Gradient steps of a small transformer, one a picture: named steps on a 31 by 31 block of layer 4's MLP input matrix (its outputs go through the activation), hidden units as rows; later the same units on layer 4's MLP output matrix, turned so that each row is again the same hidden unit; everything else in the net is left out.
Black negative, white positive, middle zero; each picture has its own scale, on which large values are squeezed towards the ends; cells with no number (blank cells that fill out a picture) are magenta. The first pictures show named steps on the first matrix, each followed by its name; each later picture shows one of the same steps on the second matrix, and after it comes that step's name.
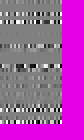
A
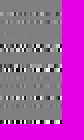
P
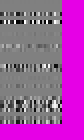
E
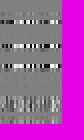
E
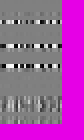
E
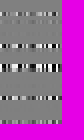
P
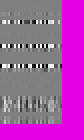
E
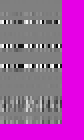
E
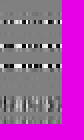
E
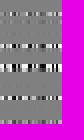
P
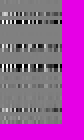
A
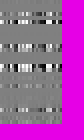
A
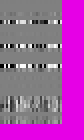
E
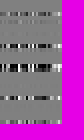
P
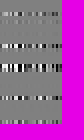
P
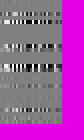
A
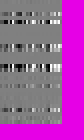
A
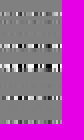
P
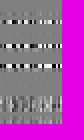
E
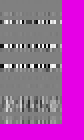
E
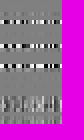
E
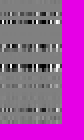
A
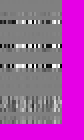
E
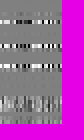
E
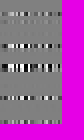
P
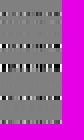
P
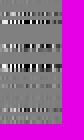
A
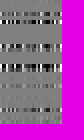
A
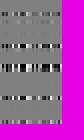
P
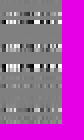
A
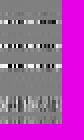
E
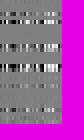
A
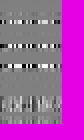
E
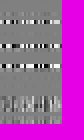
E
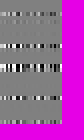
P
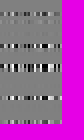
P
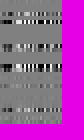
A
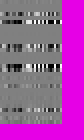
A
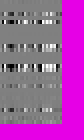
A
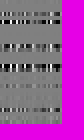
A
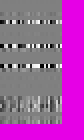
E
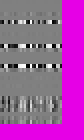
E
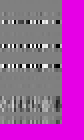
E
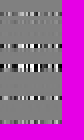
P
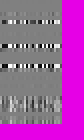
E
